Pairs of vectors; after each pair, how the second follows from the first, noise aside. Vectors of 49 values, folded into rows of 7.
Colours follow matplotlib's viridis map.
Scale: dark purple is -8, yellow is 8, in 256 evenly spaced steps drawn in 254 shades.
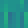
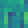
scaled up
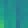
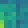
scaled up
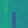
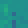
partly zeroed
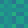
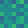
scaled up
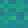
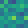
scaled up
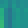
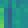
scaled up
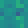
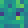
scaled up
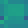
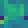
scaled up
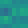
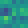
scaled up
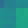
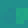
partly zeroed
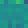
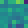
scaled up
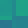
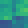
scaled up
